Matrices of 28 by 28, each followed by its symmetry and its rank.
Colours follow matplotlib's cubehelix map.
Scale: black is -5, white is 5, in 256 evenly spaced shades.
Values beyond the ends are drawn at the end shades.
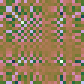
symmetric, rank three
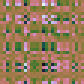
neither, rank two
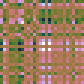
symmetric, rank two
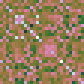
symmetric, rank five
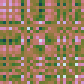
symmetric, rank three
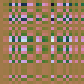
neither, rank one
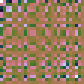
symmetric, rank two
